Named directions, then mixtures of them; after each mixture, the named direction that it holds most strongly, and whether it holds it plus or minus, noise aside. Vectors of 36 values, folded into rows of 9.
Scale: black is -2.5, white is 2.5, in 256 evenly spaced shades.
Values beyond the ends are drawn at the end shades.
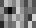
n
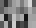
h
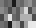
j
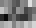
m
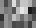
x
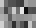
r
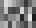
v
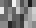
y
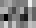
m, plus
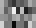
r, plus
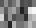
x, minus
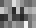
r, minus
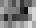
x, minus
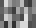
h, minus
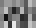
v, plus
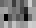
m, plus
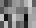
h, plus
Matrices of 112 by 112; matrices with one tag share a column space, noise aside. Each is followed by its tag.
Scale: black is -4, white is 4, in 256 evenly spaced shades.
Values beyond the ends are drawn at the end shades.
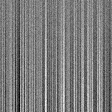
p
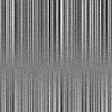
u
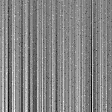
p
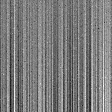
p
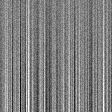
p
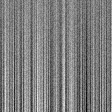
p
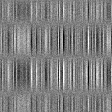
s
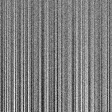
p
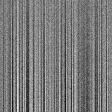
p
